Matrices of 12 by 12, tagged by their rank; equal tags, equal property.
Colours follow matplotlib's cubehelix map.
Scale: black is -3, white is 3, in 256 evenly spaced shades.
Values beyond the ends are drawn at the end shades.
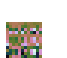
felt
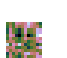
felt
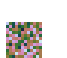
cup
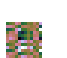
felt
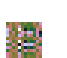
felt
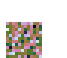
cup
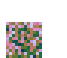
cup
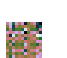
felt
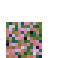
cup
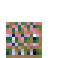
felt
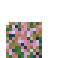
cup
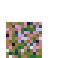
cup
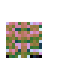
felt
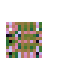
felt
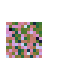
cup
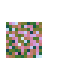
cup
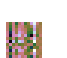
felt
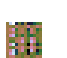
felt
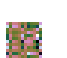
felt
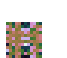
felt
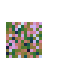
cup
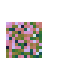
cup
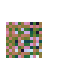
felt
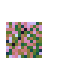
cup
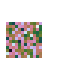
cup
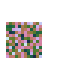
cup
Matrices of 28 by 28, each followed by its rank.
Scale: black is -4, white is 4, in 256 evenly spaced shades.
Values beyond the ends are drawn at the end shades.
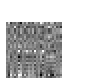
three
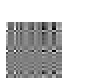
one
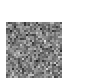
full rank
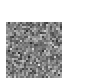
full rank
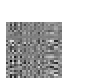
three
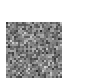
full rank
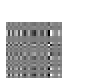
one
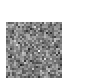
full rank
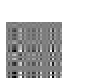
one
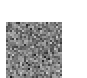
full rank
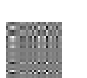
one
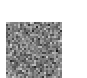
full rank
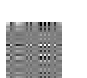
one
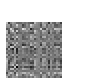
three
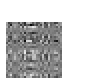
three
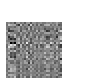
three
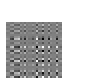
one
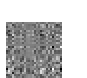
three
